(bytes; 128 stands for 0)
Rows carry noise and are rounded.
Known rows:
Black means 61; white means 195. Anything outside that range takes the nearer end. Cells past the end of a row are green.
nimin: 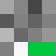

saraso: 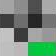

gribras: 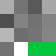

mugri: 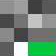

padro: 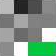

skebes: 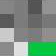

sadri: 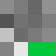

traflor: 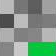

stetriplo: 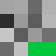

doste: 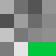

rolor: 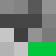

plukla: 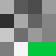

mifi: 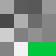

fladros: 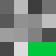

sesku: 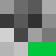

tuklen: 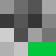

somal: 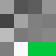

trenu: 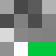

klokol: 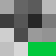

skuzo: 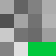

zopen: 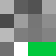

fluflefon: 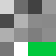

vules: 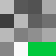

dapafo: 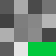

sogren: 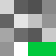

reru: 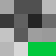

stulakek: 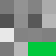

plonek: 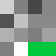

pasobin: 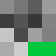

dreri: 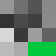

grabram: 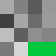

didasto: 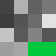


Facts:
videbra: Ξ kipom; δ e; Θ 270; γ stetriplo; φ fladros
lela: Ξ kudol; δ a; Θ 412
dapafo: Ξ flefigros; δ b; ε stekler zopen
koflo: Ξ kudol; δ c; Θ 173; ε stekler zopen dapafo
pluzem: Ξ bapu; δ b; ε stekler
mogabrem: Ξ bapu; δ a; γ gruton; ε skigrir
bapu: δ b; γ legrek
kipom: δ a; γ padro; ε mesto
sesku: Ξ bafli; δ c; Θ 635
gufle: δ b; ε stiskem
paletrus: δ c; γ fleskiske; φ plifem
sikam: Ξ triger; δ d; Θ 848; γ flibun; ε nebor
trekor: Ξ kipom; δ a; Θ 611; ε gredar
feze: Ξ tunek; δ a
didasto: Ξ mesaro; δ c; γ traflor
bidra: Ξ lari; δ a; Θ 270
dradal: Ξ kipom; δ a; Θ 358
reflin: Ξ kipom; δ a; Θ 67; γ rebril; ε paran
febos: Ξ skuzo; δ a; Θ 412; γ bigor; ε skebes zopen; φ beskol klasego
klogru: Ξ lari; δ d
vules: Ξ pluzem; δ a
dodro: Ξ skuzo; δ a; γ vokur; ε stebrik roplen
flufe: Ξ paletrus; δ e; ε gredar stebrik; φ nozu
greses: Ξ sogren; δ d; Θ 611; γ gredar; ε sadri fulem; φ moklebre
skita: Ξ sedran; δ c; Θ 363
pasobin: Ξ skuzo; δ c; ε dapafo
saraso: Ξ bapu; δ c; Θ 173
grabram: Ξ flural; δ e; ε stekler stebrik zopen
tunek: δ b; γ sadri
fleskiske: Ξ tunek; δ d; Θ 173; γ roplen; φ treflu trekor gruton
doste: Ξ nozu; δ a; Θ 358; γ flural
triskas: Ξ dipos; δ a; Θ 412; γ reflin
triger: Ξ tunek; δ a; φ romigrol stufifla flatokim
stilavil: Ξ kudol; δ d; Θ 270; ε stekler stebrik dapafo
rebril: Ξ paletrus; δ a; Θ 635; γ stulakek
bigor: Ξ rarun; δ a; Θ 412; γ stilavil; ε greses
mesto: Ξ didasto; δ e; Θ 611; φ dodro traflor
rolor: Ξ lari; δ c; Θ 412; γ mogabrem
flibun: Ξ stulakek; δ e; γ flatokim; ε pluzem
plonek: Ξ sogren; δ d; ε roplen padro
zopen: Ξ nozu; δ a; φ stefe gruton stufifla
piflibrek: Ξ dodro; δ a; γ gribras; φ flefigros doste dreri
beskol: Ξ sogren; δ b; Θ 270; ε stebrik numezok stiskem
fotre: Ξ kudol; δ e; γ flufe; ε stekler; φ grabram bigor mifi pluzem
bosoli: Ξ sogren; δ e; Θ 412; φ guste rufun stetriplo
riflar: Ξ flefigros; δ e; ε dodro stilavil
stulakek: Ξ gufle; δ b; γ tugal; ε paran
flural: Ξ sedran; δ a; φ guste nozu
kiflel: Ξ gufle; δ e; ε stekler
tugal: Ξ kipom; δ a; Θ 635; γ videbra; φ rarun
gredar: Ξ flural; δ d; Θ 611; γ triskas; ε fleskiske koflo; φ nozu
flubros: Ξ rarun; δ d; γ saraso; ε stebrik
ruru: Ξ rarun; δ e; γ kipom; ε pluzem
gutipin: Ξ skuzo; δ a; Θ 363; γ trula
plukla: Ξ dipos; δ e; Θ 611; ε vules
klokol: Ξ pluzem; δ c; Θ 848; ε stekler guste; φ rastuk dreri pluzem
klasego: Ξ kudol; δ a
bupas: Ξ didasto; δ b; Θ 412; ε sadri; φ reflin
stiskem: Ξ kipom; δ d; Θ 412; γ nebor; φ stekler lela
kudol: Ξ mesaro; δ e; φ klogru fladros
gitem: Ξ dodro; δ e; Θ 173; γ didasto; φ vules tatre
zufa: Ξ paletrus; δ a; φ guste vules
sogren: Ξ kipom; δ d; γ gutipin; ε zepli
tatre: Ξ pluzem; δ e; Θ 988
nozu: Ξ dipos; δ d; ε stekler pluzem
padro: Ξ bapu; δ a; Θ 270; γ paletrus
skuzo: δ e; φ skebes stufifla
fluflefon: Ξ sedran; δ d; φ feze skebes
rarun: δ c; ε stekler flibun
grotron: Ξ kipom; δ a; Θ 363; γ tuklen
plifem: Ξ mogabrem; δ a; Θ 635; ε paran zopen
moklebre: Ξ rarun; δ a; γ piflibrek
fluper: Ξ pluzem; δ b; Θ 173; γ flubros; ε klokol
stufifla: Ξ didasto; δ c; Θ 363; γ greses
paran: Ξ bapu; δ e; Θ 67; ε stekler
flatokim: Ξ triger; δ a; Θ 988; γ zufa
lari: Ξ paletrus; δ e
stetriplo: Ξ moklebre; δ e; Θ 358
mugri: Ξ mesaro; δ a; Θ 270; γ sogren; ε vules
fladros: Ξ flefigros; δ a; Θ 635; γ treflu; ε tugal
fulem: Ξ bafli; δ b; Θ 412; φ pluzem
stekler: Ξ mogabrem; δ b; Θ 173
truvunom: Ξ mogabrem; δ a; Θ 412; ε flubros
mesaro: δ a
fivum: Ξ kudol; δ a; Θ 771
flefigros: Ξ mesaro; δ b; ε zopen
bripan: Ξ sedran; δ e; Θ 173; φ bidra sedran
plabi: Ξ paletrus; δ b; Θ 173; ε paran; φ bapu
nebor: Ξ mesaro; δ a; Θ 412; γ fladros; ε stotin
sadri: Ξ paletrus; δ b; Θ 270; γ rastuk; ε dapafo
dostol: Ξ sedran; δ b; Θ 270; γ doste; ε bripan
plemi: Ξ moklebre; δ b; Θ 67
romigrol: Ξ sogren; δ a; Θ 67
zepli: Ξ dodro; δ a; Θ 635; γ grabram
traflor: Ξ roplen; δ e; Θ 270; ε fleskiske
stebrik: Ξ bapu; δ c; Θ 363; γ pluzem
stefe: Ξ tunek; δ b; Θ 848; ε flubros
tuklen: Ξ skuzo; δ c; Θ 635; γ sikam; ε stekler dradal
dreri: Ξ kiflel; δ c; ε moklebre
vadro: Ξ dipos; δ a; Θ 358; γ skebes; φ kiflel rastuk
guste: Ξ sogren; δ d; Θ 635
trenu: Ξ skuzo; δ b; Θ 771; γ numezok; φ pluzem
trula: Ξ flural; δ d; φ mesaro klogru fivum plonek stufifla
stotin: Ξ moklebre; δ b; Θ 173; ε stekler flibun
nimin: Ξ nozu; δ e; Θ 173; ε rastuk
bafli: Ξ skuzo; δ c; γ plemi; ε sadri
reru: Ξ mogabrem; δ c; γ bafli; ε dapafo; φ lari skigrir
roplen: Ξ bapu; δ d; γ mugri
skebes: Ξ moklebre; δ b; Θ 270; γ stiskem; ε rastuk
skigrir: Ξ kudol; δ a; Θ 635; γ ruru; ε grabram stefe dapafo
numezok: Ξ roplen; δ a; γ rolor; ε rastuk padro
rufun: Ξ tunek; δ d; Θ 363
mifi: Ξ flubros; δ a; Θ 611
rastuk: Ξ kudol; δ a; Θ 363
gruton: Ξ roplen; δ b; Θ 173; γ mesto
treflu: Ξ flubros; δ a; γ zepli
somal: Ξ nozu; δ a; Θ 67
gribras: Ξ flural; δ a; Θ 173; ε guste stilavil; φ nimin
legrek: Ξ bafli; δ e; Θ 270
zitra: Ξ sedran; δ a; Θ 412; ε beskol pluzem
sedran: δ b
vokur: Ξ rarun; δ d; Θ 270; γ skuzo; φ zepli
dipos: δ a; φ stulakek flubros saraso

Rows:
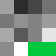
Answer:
ruru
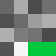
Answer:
nebor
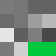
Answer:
klasego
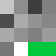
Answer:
rufun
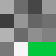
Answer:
flibun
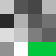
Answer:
greses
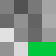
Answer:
tunek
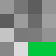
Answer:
kiflel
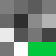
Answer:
fotre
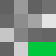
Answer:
mesaro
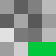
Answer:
pluzem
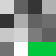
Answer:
gredar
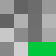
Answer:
lari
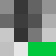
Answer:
paletrus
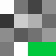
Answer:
trula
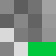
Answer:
gufle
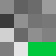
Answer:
plemi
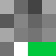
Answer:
gitem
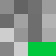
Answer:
sedran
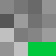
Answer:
beskol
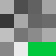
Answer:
paran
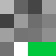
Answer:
bripan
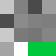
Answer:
stiskem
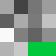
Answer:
moklebre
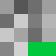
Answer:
dodro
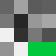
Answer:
lela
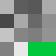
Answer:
dradal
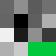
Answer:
koflo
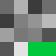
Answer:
riflar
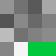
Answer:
stotin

